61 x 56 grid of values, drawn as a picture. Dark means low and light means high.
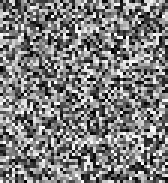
Mirror symmetry: none. Average level on the scale: 50%. Seam: none. Histogram: flat. Grain: fine.
